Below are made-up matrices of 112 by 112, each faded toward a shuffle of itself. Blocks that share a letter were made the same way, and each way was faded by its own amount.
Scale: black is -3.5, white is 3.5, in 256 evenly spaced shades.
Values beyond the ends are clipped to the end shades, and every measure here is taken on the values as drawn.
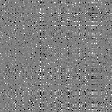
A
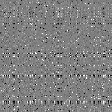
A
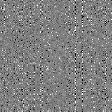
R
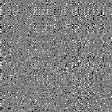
R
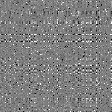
A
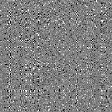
R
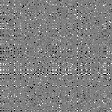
A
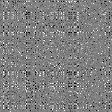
A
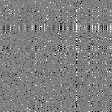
A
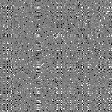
A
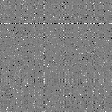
A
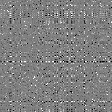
A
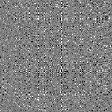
R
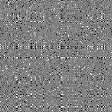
A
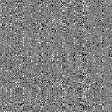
R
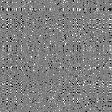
A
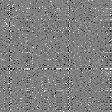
A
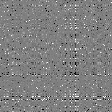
A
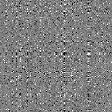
R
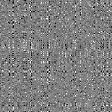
R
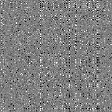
R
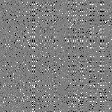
A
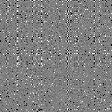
A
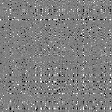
A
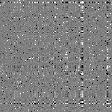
A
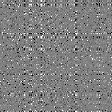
A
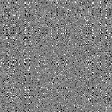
R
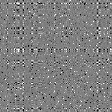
A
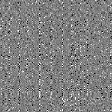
R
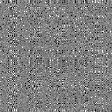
R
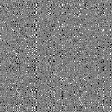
R
